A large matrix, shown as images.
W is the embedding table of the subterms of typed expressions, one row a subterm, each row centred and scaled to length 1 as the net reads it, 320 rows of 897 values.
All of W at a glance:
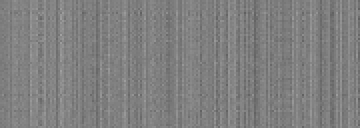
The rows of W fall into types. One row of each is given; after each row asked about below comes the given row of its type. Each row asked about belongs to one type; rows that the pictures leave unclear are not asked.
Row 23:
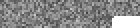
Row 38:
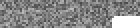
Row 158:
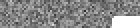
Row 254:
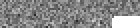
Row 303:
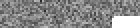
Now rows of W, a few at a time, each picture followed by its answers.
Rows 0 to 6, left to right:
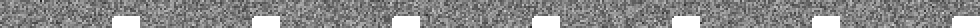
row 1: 23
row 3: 254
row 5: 303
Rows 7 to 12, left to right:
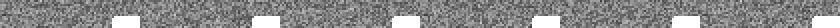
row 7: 38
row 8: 23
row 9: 38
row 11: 158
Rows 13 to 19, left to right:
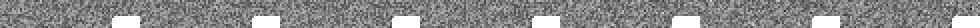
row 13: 254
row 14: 303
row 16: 23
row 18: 158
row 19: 254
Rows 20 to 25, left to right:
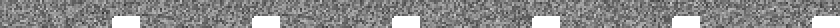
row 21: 254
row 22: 254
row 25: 38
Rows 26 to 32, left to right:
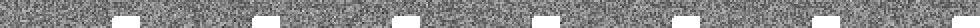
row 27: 303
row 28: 38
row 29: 303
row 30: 303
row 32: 303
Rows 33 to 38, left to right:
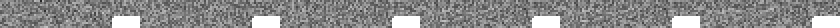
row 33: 303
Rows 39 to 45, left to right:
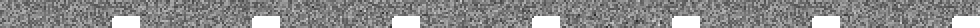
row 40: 158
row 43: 254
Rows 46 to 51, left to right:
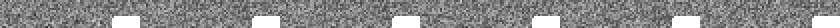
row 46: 254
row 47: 23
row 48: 23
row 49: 254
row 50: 23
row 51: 254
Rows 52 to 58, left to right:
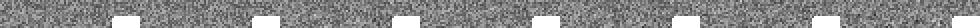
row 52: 38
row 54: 303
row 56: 303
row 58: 254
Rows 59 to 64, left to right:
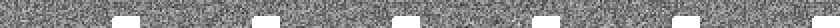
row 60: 38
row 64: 23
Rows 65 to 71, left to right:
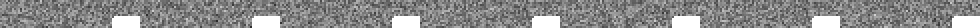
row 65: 254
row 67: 303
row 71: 303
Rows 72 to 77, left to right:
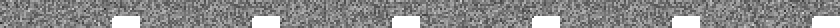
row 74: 23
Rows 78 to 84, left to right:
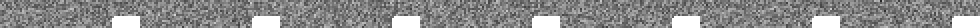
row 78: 38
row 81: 254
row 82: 254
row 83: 38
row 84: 303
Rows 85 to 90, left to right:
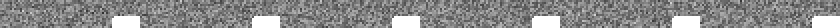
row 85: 38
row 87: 254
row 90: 38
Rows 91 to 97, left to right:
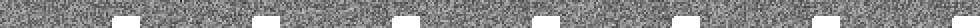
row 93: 38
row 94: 158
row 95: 23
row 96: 23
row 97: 254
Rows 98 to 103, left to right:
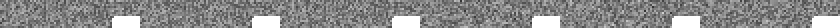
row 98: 23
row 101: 303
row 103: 158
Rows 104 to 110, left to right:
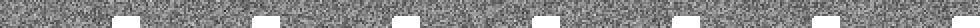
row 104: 23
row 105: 158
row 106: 254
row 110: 23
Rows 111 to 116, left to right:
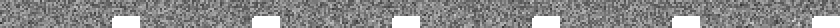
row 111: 303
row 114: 303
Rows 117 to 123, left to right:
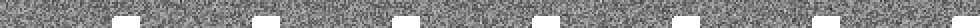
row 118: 38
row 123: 158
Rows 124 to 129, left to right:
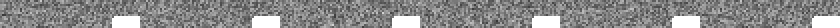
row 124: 38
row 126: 303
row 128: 38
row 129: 254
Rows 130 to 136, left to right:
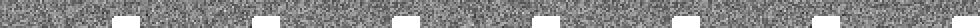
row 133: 303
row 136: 38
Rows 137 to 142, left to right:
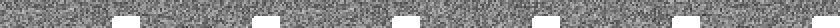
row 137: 38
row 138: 254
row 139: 38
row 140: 254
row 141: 23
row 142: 38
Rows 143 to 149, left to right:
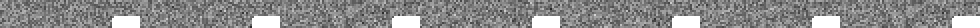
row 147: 303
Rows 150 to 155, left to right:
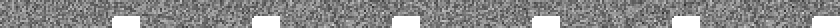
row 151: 254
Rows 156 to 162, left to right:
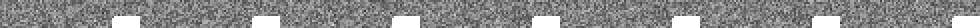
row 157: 158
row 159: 23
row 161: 23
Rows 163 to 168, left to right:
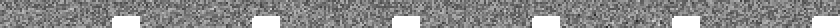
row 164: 38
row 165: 303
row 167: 254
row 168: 158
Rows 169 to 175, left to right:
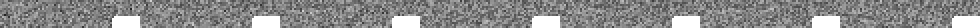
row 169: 23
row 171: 38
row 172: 158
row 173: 38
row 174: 38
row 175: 254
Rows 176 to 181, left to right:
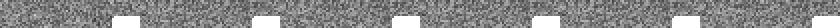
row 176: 303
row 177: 158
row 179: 158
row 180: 158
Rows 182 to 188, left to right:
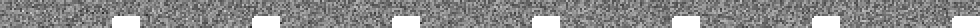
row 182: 38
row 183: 254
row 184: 303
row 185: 303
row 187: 254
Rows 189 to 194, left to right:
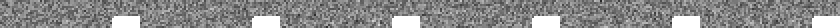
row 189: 158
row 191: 254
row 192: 38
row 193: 303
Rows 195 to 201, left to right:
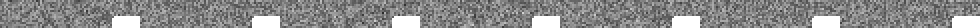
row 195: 23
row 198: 303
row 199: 23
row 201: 23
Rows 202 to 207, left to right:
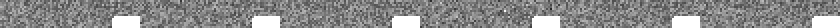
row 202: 254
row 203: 38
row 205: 23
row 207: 38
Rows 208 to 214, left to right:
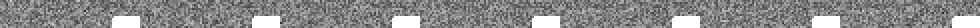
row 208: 158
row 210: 303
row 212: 38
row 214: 38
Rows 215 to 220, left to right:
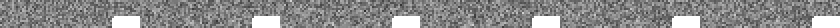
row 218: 303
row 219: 23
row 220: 23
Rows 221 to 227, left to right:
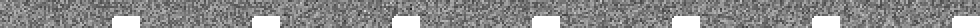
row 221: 303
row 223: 254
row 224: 158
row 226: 254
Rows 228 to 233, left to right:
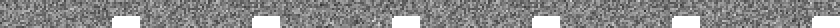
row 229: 254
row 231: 254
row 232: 254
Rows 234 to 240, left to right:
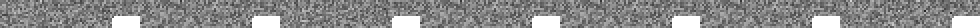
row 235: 38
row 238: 38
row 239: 38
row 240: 158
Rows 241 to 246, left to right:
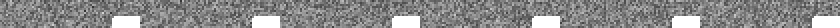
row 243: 38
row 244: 23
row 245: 23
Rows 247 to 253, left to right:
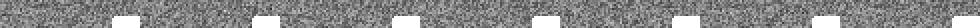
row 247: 38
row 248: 254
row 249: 254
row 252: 38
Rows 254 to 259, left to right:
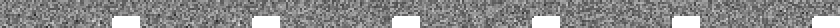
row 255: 254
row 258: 303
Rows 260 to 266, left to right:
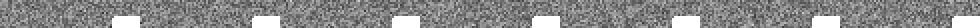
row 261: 303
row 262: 254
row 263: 23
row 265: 303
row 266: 23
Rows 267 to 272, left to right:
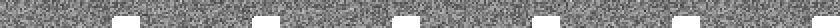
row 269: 38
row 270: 38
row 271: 254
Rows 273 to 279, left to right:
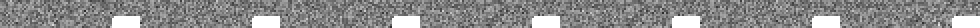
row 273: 158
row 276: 38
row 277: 38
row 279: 38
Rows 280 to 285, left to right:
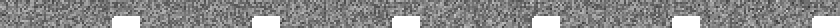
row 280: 158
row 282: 23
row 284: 38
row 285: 158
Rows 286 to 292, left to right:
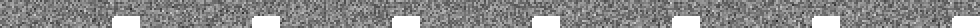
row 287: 38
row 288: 23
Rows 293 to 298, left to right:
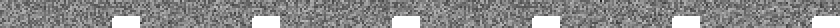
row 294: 303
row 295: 158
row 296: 303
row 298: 38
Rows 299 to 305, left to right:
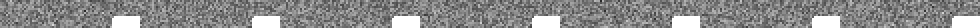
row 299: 158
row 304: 254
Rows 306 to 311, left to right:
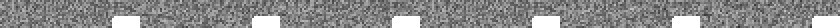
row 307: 254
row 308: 158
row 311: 38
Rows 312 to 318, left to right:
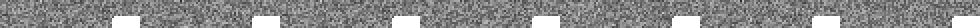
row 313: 303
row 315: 158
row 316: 23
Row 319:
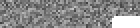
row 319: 38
